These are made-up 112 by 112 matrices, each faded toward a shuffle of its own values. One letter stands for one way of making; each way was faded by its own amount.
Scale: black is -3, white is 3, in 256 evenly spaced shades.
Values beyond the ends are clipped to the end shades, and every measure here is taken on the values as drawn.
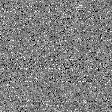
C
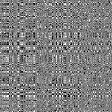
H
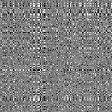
H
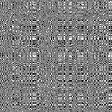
H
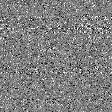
C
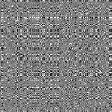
H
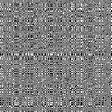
H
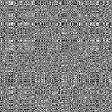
H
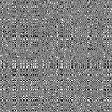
H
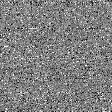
C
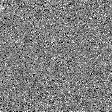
C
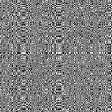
H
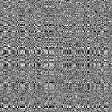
H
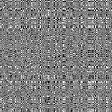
H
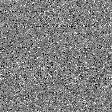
C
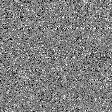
C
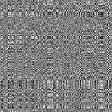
H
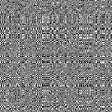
H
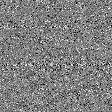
C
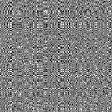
H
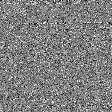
C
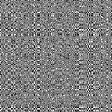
H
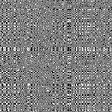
H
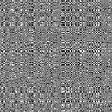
H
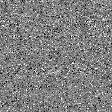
C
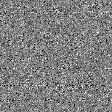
C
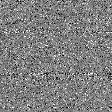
C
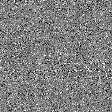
C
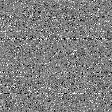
C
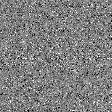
C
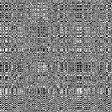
H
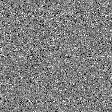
C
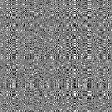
H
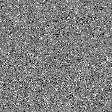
C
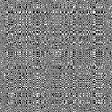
H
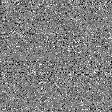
C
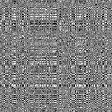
H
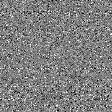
C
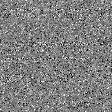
C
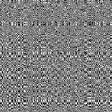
H
